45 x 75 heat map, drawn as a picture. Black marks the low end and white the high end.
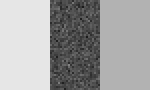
It is made of 1 by 3 panels. Panel 1,1: very high, flat. Panel 1,2: low, fine-grained. Panel 1,3: high, flat.
